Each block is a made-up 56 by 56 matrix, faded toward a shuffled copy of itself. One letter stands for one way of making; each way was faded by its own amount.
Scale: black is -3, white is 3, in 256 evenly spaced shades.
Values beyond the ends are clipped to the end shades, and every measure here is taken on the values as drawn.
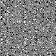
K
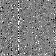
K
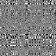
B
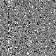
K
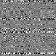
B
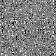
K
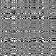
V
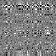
B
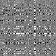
B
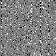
K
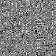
K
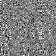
K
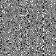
K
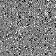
K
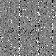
K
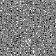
K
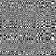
V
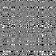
B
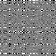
B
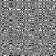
V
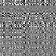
V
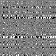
B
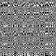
V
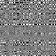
V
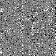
K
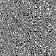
K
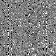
K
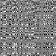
V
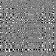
B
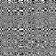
V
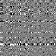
B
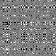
B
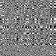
B
